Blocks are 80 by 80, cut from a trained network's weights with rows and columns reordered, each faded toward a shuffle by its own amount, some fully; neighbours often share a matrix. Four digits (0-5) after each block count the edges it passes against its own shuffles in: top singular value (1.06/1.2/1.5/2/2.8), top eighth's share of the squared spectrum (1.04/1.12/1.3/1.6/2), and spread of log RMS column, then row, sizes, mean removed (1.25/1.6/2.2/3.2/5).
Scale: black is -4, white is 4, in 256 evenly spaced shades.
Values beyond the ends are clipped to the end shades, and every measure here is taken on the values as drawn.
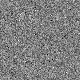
0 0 0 0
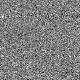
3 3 1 2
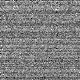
4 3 1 1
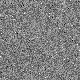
0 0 0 0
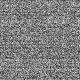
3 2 0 0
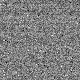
1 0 0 0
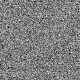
0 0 0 0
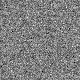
0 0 0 0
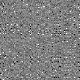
4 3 2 2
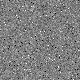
1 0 0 0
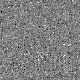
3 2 1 1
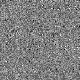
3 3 1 2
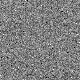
1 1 0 0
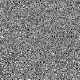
2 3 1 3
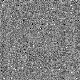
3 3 0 2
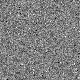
1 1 0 0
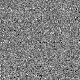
2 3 0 2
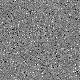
2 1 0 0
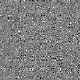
4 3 2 2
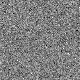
1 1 0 0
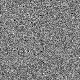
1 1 0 0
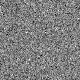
1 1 0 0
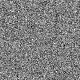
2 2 0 1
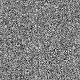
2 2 0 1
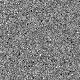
1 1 0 0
